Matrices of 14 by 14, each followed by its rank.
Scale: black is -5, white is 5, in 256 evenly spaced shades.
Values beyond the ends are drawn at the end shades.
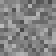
full rank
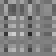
one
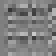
two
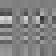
one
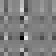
one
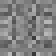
two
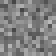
full rank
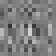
two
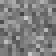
full rank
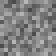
full rank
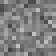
full rank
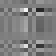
one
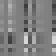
one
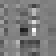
two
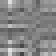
two
